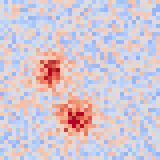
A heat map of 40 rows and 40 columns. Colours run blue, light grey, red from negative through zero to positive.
Mirror symmetry: none. Bumps: two. Stripes: none. Odd rows or columns: none. Ninth with the highest average: bottom middle.
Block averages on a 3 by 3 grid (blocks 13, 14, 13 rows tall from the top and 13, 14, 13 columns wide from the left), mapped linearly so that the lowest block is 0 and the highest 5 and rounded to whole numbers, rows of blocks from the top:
000 | 440 | 050
